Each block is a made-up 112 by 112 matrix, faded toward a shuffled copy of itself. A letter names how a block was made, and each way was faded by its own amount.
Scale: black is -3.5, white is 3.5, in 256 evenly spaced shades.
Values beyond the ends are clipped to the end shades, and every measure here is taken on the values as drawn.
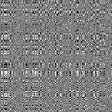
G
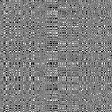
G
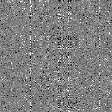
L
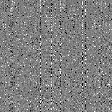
L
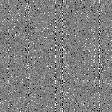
L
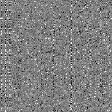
L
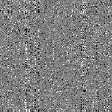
L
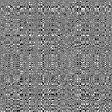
G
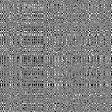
G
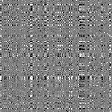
G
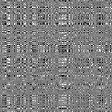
G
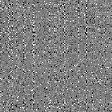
L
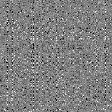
L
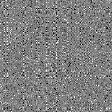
L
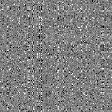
L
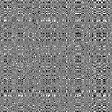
G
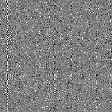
L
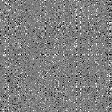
L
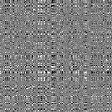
G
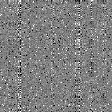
L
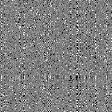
L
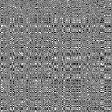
G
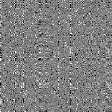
L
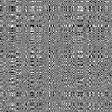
G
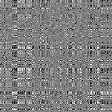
G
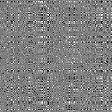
G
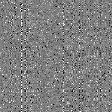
L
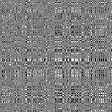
G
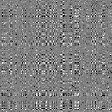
G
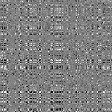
G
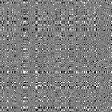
G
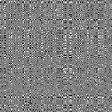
G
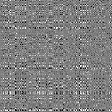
G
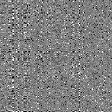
L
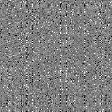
L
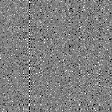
L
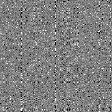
L
